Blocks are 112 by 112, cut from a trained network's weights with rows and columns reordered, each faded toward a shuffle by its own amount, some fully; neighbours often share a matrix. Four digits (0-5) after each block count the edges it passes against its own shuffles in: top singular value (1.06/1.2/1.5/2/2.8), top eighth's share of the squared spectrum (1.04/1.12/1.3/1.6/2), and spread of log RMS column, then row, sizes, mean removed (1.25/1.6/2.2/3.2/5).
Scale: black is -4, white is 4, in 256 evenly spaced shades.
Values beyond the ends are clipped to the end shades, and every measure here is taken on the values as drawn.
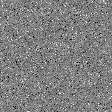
0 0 0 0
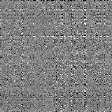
4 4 3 2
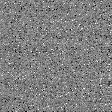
2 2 1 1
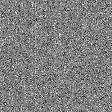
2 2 0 1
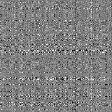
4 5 2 4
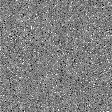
1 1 0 0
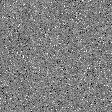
0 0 0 0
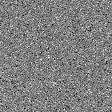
0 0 0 0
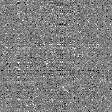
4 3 3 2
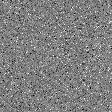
0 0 0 0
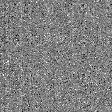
2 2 0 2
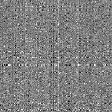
3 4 2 3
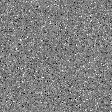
1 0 0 0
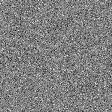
0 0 0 0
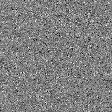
2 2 1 1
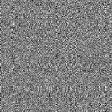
4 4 3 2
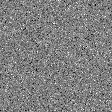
1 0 0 0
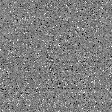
2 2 1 0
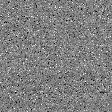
2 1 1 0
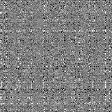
4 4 3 2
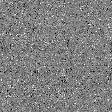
2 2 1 0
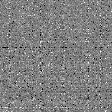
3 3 2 1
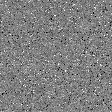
1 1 0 0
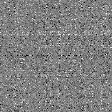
3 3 2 1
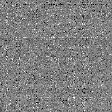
3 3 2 1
